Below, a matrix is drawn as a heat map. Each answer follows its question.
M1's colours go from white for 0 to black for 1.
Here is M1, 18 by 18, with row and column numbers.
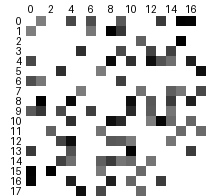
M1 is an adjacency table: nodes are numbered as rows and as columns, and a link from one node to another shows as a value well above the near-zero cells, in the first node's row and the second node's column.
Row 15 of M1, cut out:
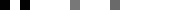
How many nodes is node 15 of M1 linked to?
4
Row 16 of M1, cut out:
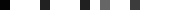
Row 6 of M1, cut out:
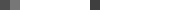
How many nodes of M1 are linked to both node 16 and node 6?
1
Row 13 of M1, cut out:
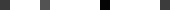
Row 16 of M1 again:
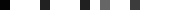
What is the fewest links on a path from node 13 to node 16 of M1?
1
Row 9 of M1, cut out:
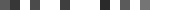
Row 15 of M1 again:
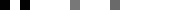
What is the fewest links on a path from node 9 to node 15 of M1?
2
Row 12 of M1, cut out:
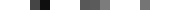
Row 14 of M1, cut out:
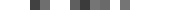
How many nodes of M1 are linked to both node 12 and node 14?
5
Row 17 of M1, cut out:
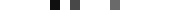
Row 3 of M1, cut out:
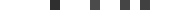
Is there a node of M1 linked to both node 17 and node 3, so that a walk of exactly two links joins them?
yes
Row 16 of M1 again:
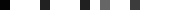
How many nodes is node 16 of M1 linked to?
5
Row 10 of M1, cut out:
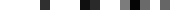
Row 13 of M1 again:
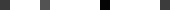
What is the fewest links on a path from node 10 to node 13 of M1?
1
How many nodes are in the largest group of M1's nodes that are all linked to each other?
5
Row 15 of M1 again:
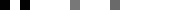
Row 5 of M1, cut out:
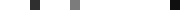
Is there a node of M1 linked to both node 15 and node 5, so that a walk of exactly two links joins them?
yes
